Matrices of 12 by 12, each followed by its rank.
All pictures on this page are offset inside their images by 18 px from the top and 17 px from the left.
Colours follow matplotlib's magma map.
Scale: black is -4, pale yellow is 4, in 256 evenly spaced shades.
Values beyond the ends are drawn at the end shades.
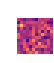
full rank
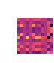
two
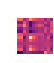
two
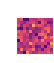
full rank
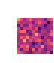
full rank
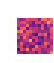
full rank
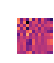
two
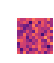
full rank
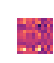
two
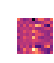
two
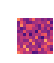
full rank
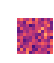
full rank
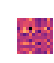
two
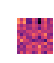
two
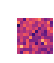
full rank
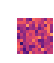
full rank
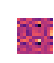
two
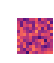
full rank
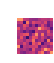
full rank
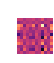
two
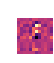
two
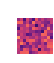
full rank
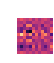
two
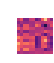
two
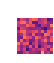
full rank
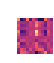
two
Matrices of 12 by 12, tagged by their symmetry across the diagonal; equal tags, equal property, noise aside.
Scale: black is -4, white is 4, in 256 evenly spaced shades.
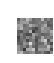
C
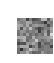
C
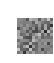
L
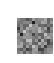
L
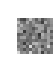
C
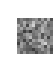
C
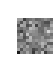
C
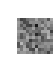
C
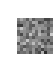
C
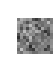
L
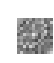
L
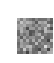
L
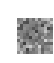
L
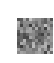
C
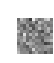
C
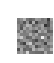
C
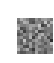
C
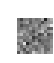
C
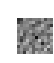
L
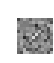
L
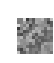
L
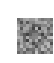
L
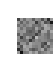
L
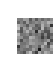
C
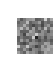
L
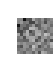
L
